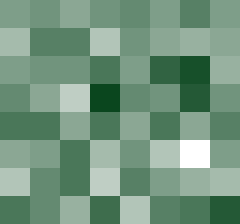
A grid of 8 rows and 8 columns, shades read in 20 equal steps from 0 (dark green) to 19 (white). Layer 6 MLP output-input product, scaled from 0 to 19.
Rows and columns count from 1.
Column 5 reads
7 8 9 7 10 8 6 13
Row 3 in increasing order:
1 3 5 8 8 9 9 11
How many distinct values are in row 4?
6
